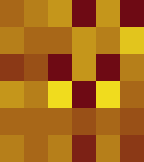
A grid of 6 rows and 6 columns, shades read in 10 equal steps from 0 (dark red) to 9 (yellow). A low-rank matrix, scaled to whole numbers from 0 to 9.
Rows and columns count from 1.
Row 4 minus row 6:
1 1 4 -1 4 2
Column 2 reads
5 4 3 5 4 4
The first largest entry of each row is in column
3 6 4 3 1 1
